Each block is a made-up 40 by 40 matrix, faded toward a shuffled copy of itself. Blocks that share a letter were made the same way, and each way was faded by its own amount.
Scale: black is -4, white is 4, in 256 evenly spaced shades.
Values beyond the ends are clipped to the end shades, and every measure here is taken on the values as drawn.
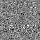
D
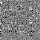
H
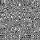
H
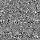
D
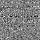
D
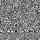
D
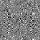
H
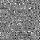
H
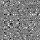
H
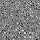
H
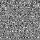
D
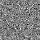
D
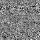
D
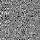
H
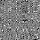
H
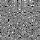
H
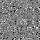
H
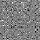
H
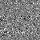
D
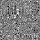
H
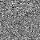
D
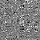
H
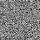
D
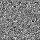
D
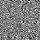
H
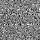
D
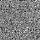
D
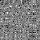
H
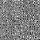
H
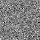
D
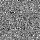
D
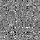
H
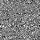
D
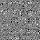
H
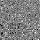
H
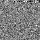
D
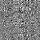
H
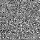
D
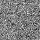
D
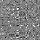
H
